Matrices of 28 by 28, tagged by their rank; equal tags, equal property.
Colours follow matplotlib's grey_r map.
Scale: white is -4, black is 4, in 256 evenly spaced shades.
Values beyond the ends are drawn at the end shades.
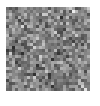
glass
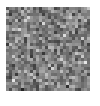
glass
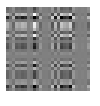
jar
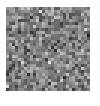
glass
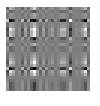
jar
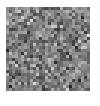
glass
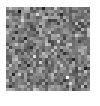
glass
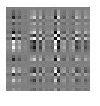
jar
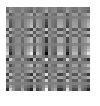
jar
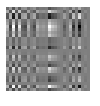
jar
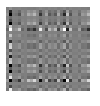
jar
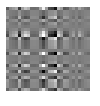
jar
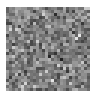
glass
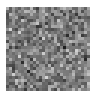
glass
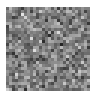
glass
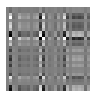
jar
